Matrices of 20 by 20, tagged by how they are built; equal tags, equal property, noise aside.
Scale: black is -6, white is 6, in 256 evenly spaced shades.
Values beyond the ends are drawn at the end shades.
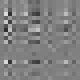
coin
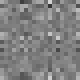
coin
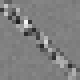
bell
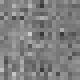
coin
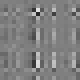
coin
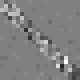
bell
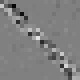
bell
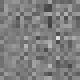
coin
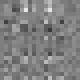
coin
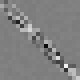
bell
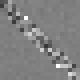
bell
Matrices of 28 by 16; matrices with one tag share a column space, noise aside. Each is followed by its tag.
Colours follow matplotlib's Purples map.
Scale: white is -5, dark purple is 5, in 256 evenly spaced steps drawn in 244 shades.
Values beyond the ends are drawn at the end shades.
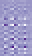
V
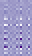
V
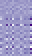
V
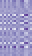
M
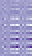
V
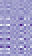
V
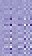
V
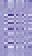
M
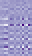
V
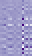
V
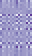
M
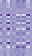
M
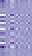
M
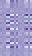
M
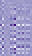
V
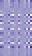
M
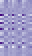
M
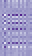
M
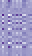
M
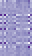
M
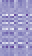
M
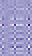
V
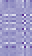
M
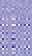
V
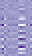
V
